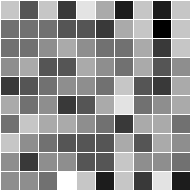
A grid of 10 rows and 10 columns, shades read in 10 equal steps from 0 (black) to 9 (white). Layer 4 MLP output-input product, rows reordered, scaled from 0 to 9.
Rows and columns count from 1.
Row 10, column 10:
1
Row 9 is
5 2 5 5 3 3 7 5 5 4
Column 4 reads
2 3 6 3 5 2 6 3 5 9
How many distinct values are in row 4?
4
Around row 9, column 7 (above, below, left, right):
6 7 3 5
